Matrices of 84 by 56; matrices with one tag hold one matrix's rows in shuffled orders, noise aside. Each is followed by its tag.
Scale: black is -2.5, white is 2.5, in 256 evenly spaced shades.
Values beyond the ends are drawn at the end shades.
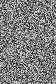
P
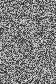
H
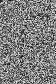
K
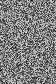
P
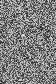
P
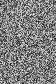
P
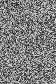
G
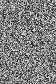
G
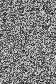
K
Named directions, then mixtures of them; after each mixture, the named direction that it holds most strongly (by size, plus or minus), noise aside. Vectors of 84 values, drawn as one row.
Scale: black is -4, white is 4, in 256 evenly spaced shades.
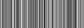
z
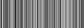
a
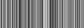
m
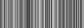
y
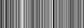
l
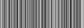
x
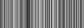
y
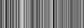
l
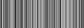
a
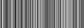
a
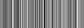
z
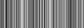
l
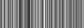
y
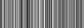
y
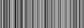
a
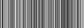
a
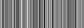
z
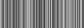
y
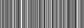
z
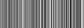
x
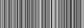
x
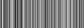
a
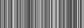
y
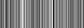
l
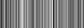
l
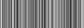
z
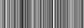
l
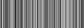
a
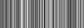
z
